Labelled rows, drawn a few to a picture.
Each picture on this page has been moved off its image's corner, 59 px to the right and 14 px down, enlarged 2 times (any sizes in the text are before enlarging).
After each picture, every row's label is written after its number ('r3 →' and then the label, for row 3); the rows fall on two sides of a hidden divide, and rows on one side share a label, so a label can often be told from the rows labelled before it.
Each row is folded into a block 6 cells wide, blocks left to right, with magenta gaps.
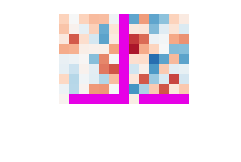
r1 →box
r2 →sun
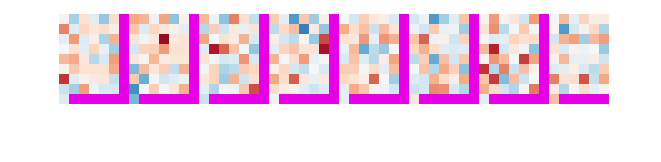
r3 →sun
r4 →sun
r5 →sun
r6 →sun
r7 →sun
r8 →sun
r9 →sun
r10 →sun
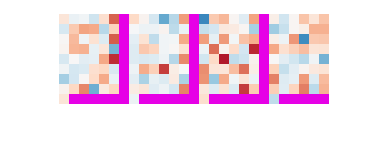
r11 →sun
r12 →sun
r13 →sun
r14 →sun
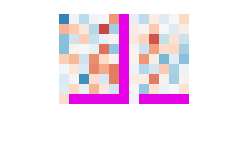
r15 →sun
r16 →sun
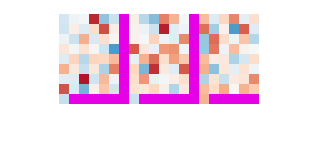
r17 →sun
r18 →sun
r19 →sun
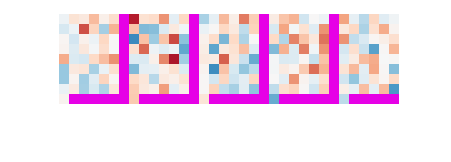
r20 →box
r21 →sun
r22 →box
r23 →sun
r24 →sun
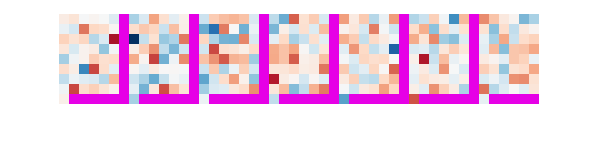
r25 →sun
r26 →sun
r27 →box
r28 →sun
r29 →sun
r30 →sun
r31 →sun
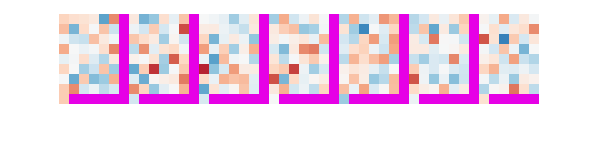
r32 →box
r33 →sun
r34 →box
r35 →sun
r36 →sun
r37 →sun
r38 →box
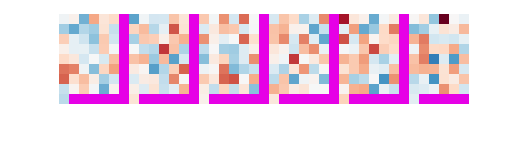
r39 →sun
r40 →sun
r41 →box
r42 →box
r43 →sun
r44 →sun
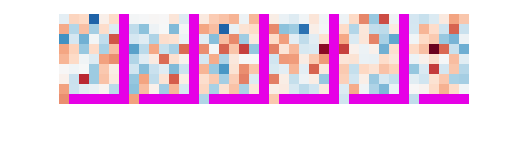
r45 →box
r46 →box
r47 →sun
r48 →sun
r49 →box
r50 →sun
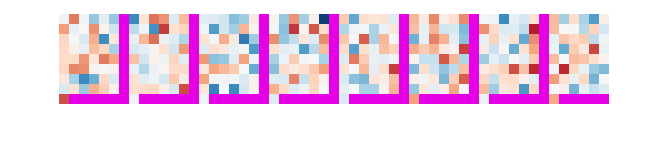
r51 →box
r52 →sun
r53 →sun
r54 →box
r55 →sun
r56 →box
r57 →sun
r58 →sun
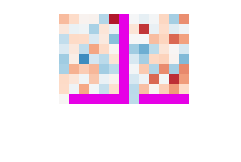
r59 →sun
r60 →sun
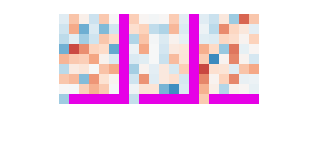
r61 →sun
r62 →sun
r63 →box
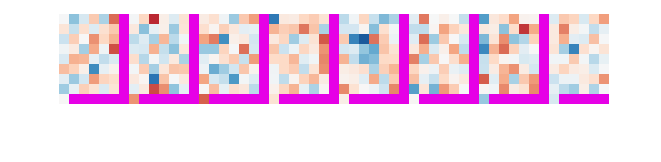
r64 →sun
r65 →box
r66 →box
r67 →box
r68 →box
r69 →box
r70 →sun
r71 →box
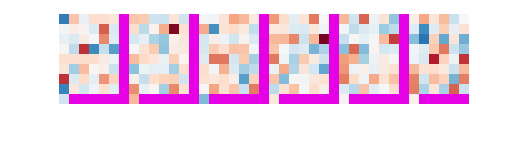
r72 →sun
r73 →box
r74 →sun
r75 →sun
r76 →sun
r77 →sun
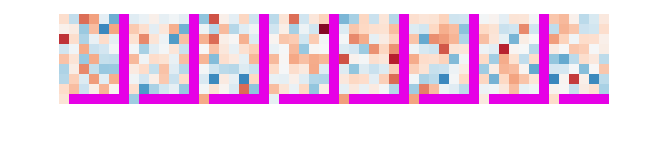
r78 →box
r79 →sun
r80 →box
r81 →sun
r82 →box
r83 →box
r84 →sun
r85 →box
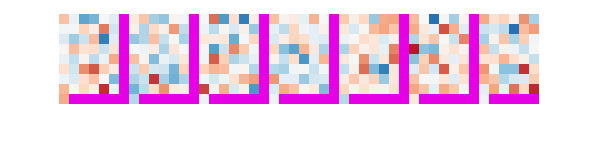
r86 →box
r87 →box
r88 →sun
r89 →box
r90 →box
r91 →sun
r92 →sun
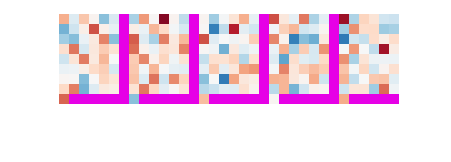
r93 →box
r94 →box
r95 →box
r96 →box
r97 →box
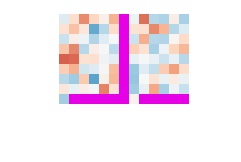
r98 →sun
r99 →box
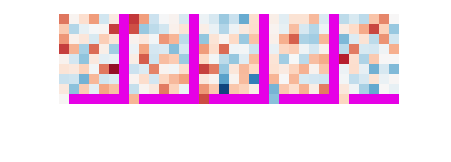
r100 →sun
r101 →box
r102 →sun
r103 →sun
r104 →box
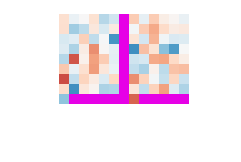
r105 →sun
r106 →box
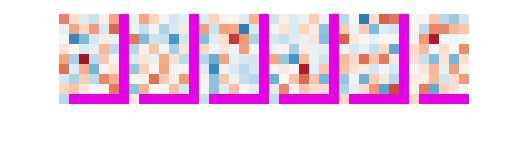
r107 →box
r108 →box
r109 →box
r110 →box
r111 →sun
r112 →box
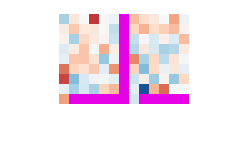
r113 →sun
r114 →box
